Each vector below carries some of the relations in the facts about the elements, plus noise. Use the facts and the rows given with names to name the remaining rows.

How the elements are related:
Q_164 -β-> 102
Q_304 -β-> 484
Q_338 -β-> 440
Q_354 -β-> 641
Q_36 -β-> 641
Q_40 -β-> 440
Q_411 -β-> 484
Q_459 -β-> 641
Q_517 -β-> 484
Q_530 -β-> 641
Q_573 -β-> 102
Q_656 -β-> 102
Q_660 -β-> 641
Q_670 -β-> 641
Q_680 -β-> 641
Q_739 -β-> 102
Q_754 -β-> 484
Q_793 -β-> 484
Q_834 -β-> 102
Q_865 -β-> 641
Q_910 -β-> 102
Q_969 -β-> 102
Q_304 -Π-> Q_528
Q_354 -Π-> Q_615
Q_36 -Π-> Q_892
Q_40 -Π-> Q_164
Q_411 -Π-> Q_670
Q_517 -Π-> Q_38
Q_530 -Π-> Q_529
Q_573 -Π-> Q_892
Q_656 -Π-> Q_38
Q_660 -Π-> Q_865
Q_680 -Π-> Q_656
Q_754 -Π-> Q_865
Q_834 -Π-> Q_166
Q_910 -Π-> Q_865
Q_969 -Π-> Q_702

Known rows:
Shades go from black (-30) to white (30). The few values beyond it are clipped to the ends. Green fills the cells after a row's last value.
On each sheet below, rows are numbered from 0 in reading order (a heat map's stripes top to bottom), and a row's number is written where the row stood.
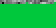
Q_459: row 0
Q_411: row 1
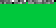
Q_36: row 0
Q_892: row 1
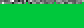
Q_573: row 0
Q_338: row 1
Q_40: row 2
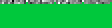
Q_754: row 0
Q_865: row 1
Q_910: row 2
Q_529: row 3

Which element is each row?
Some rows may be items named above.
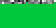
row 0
Q_573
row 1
Q_660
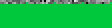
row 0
Q_40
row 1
Q_517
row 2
Q_38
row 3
Q_670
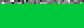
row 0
Q_573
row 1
Q_793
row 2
Q_739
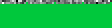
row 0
Q_656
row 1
Q_164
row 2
Q_680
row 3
Q_36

